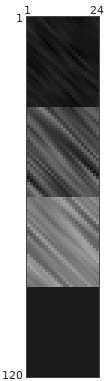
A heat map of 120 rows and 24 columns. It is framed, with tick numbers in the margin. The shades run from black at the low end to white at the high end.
It is made of 4 by 1 panels. Panel 1,1: very low, slanting down to the right, faint in contrast. Panel 2,1: low, slanting down to the right. Panel 3,1: middling, slanting down to the right. Panel 4,1: very low, flat.
